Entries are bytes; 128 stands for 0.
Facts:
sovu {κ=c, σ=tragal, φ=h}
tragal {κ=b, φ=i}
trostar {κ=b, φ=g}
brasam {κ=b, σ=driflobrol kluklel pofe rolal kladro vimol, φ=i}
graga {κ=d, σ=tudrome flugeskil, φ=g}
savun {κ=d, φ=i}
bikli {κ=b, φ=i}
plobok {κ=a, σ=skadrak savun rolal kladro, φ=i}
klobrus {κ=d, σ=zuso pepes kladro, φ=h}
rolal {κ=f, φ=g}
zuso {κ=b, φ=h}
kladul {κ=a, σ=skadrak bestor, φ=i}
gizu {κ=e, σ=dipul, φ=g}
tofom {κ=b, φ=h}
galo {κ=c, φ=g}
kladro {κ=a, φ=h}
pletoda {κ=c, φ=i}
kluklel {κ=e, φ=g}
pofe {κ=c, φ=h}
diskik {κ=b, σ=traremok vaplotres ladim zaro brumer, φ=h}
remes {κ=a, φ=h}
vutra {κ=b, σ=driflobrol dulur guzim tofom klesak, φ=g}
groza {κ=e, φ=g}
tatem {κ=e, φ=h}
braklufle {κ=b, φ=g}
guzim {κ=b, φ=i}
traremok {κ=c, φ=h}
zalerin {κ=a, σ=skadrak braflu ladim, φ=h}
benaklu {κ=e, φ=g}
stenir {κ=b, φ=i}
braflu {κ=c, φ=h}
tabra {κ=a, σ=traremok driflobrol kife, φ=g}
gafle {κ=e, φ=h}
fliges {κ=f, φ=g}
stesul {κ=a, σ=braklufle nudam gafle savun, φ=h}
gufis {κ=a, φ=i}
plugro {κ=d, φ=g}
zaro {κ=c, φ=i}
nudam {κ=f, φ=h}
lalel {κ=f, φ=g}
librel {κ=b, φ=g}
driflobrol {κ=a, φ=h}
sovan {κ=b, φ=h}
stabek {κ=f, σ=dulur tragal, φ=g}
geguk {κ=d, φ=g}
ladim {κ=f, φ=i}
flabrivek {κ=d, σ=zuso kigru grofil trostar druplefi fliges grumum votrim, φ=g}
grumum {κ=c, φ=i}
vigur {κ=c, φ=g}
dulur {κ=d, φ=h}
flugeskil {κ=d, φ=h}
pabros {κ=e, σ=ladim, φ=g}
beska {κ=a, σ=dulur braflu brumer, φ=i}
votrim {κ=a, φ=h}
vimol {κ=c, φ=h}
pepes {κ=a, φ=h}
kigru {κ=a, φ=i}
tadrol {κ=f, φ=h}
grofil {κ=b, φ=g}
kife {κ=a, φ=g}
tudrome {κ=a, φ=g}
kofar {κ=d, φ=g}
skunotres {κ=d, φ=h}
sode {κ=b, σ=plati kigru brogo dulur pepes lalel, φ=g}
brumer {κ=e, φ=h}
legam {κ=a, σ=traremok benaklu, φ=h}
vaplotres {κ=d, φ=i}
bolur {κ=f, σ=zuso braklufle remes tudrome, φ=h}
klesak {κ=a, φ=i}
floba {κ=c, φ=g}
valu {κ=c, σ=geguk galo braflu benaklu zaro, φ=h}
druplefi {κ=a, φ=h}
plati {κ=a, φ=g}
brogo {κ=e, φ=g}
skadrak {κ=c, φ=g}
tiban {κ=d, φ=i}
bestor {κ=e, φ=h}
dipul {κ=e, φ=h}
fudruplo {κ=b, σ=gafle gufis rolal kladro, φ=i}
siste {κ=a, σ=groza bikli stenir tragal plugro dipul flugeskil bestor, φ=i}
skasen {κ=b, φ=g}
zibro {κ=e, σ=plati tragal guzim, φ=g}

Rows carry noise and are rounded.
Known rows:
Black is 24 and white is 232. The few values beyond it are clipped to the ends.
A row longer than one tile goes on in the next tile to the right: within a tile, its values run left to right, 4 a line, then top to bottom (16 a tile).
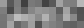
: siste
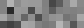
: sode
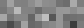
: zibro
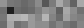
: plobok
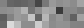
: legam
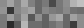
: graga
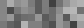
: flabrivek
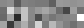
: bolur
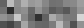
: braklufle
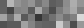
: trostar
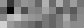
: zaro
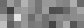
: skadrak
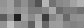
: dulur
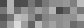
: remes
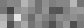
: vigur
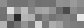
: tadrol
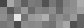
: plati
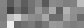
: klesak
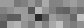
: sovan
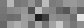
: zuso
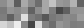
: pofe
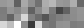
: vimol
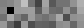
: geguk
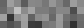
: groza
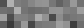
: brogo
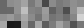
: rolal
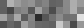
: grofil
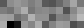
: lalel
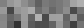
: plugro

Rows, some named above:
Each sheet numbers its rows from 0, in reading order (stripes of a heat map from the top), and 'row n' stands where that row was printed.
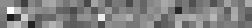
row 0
dipul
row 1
plati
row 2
kladul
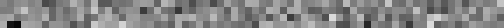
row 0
stabek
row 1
stesul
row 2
kladul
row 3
diskik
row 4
kluklel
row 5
klesak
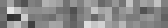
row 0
bestor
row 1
sovu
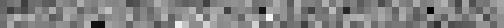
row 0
kigru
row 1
stabek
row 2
legam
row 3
galo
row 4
kladul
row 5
geguk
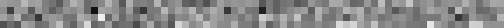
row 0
vutra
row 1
galo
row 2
zalerin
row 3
beska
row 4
sovu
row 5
tofom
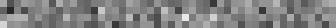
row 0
pletoda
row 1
benaklu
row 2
tabra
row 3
kofar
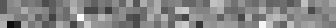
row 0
fliges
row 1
grumum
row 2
brumer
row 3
driflobrol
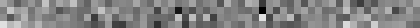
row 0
sovu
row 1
groza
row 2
savun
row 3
vaplotres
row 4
pepes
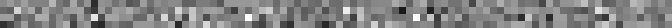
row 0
pabros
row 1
ladim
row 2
bolur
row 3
gizu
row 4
nudam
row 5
tiban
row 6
flugeskil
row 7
tatem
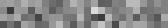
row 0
vutra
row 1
tatem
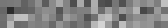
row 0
gufis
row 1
remes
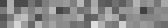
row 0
remes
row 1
kladro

